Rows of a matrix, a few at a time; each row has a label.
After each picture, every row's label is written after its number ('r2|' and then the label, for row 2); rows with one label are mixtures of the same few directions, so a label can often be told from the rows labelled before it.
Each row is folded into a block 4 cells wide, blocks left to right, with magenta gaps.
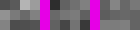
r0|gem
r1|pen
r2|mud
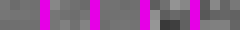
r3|mud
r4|pen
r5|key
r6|key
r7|mud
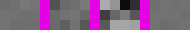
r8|gem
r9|pen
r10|gem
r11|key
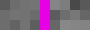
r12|pen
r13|gem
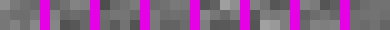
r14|pen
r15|key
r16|pen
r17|key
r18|gem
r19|key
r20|gem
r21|pen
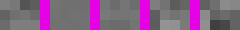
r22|gem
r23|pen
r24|mud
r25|key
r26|key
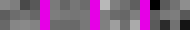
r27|gem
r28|mud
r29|pen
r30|pen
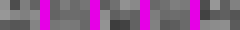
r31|mud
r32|mud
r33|key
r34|key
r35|mud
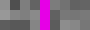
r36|mud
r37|key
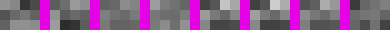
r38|gem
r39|key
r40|gem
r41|pen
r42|gem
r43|gem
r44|gem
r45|pen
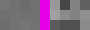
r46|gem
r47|mud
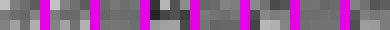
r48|pen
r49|pen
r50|mud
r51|mud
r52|gem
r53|key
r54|gem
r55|key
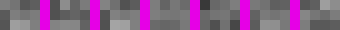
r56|key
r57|mud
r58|key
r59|mud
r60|pen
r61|key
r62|gem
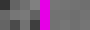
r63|pen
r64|pen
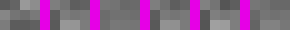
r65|gem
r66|key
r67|gem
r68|key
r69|key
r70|key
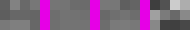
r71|mud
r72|gem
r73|gem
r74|gem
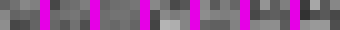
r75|key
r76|pen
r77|pen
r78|key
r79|mud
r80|mud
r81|mud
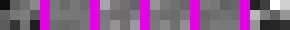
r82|pen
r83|mud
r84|pen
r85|pen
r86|gem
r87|gem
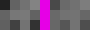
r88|pen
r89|pen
